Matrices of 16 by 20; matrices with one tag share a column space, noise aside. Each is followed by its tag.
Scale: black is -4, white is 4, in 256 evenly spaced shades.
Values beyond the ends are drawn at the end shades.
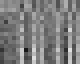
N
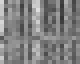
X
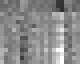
N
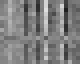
X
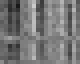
X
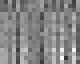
N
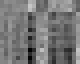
N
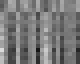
N
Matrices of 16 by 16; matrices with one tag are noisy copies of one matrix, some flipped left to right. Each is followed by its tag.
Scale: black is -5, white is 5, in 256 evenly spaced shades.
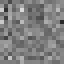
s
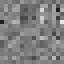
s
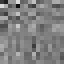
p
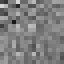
p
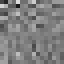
p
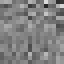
p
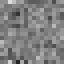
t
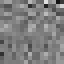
p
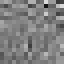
p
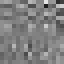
p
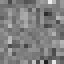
t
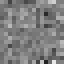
t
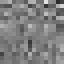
p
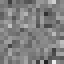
t
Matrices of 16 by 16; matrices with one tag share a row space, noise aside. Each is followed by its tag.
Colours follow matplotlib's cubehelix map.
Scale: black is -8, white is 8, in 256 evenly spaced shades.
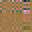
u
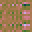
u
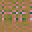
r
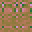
r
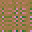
r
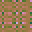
r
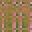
r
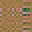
u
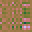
u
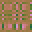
r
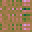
u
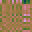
u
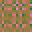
r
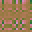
r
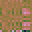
u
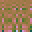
r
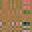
u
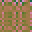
r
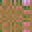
u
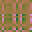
r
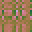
r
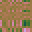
u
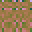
r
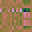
u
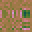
u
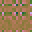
r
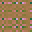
r
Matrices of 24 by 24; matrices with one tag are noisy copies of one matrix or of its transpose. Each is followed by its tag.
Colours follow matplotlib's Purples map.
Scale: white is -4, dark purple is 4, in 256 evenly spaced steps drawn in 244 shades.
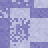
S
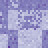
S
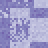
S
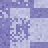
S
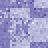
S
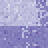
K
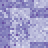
S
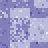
S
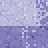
K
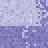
K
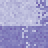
K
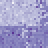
K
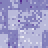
S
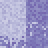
K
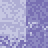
K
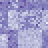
S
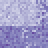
K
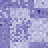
S
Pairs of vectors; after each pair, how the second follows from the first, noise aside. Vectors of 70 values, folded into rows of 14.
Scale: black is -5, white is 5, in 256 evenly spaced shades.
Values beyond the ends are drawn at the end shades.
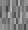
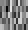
scaled up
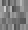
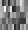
scaled up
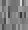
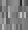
negated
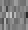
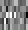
scaled up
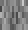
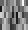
scaled up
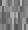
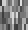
scaled up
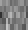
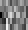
scaled up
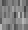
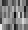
scaled up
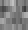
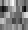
scaled up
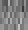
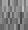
negated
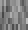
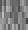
negated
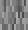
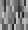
scaled up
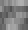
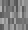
shuffled
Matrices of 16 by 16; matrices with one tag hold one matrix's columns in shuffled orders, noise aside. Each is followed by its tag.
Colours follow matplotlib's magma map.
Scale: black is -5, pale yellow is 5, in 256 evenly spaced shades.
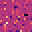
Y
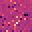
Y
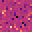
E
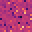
E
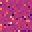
Y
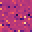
Y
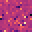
Y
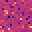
E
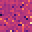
Y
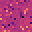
E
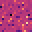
Y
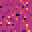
Y
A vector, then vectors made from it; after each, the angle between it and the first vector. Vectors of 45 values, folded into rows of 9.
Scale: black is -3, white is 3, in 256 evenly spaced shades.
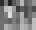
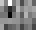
nearly opposite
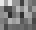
nearly opposite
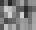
nearly parallel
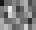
partly aligned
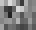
nearly opposite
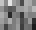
nearly opposite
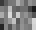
partly aligned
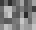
nearly parallel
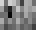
nearly opposite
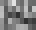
partly opposed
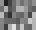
orthogonal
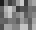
nearly parallel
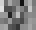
partly opposed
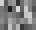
partly opposed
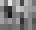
nearly opposite
